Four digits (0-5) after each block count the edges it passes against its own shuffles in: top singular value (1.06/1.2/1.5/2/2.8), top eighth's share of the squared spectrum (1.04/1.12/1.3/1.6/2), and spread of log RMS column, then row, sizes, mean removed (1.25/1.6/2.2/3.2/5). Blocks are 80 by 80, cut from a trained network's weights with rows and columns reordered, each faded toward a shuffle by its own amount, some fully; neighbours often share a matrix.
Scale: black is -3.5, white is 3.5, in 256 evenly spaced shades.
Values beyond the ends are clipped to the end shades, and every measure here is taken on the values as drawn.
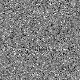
2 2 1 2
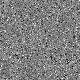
0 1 0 0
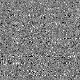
2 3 1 3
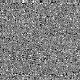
3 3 1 2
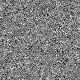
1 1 0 0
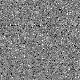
2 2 1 1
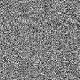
3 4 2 1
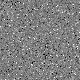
0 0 0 0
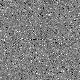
1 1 0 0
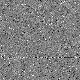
2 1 0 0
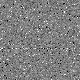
2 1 0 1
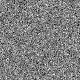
0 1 0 0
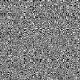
3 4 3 2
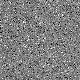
0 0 0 0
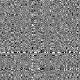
4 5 3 3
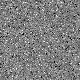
0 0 0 0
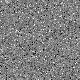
1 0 0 0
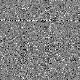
3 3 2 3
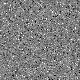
0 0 0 0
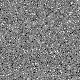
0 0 0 0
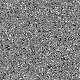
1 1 0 0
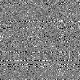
3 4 1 3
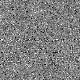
2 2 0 2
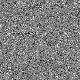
2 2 0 2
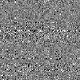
3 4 2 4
